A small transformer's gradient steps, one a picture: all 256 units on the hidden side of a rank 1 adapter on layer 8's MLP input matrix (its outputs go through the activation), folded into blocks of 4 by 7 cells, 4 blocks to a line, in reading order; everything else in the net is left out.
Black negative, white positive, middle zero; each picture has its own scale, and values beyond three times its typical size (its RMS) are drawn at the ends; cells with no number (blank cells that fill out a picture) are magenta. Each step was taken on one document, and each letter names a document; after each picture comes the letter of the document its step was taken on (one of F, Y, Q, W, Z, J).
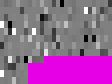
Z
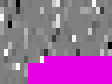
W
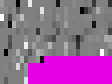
W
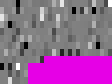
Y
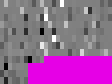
Z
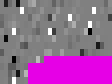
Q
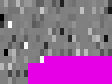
Y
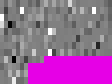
Q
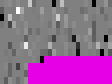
W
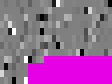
Z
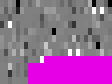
Y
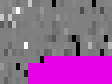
W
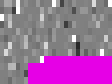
Y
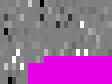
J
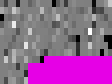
W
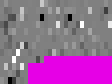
J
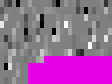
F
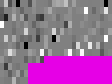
F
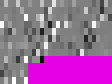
Z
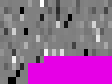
J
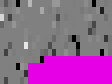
W
